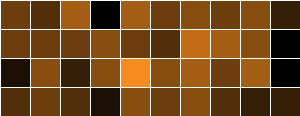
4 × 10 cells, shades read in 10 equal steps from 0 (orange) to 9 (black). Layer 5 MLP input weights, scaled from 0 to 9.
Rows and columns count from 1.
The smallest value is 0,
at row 3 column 5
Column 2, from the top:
6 5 4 5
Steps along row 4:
down up up down up down up up same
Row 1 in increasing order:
3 3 4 4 5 5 5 6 7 9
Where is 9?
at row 1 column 4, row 2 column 10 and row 3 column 10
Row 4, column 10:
7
